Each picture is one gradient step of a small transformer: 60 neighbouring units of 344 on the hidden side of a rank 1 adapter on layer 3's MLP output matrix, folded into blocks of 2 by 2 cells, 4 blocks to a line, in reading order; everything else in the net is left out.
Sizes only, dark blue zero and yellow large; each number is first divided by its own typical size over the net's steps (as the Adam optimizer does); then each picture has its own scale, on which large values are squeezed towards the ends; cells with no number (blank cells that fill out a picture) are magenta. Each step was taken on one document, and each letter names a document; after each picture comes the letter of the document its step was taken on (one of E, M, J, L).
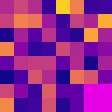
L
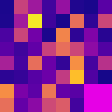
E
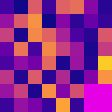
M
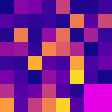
E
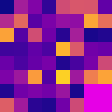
M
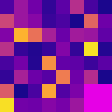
L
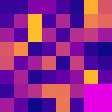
M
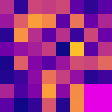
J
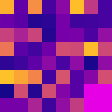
J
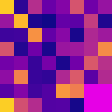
J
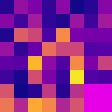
E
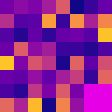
E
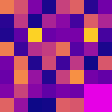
L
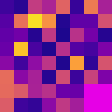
M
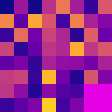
J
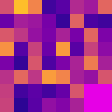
J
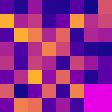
E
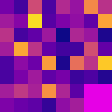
M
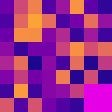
J
